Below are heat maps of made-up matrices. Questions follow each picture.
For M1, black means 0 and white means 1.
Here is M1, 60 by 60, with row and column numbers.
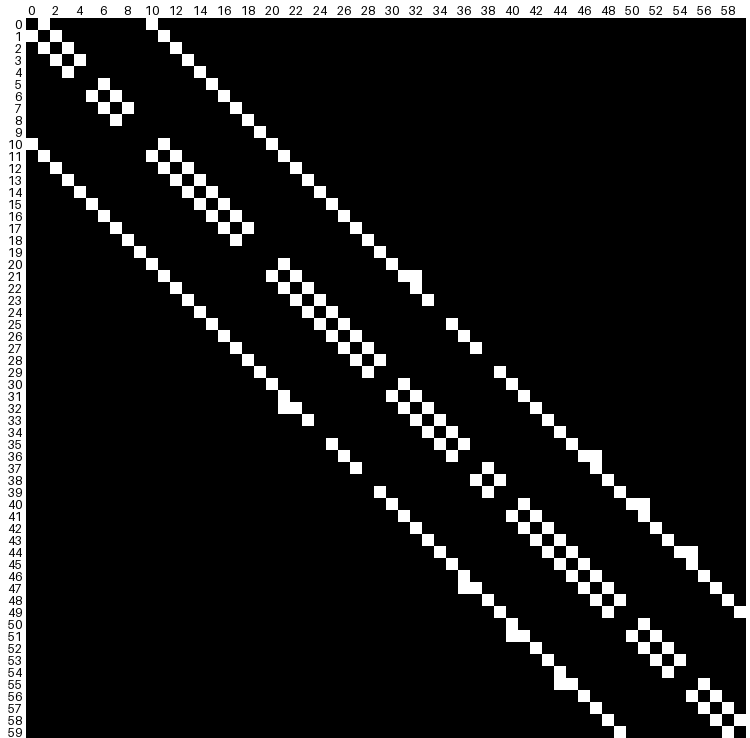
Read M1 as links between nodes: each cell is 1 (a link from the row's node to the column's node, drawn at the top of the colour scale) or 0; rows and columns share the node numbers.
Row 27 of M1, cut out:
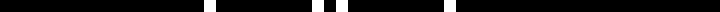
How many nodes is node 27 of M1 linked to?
4
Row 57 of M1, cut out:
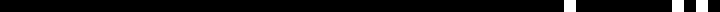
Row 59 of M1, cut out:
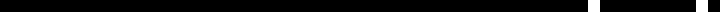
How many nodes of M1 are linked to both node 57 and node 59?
1
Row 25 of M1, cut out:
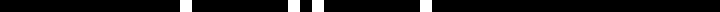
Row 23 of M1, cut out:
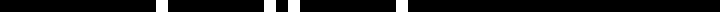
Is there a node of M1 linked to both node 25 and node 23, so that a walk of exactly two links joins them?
yes
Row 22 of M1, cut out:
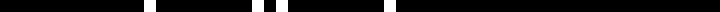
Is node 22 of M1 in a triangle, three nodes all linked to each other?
yes
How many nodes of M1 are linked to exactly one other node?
1
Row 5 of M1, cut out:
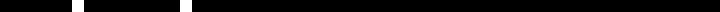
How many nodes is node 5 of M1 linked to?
2
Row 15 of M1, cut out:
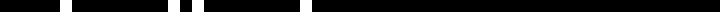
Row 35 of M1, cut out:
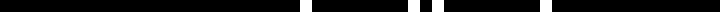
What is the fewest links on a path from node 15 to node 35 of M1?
2
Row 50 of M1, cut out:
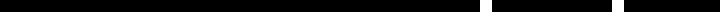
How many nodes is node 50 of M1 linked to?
2
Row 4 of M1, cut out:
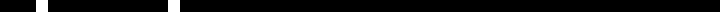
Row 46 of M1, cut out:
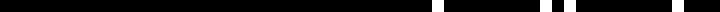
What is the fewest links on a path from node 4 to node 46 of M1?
6
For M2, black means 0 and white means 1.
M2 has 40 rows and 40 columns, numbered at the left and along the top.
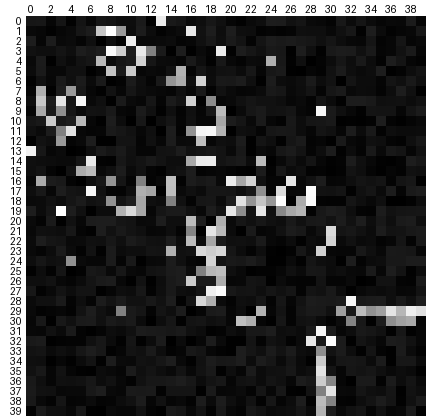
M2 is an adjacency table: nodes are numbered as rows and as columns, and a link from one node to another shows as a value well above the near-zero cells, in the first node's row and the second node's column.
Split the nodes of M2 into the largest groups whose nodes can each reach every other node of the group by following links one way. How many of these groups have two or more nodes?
2
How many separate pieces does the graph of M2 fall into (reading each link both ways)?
2
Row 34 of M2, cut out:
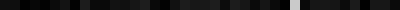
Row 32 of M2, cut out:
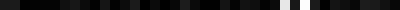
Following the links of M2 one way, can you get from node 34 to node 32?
yes
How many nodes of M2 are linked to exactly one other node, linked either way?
8
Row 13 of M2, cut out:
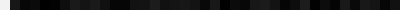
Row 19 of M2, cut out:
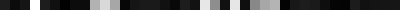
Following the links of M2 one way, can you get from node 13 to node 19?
no
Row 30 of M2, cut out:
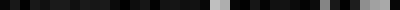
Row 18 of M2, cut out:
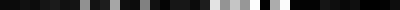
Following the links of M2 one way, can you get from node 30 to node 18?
yes
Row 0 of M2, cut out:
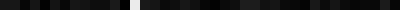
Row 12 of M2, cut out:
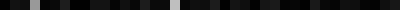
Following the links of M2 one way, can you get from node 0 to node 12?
no
